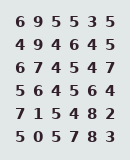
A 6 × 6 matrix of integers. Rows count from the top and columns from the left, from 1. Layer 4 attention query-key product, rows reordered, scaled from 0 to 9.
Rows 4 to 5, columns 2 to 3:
6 4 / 1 5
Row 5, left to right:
7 1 5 4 8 2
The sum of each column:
33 32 27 32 33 26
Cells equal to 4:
8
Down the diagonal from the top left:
6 9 4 5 8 3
